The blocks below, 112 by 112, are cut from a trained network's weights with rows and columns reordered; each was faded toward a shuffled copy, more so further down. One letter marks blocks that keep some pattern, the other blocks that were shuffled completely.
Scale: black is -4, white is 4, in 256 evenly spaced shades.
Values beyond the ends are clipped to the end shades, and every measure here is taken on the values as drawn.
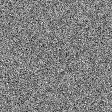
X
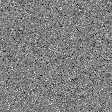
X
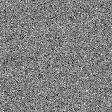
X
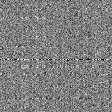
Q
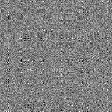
Q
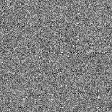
Q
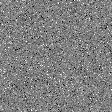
X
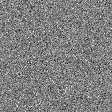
X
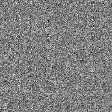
Q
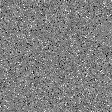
X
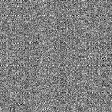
Q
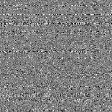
Q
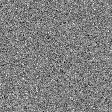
X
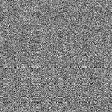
Q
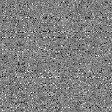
Q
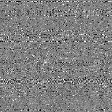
Q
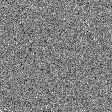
X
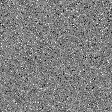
X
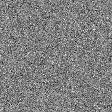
X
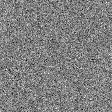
X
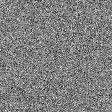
X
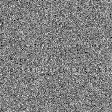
Q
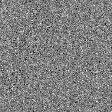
Q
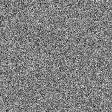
Q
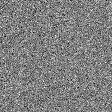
X
